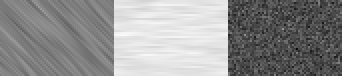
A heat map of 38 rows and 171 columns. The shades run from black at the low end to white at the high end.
It is made of 1 by 3 panels. Panel 1,1: middling, slanting down to the right, faint in contrast. Panel 1,2: very high, streaked across, faint in contrast. Panel 1,3: low, fine-grained.
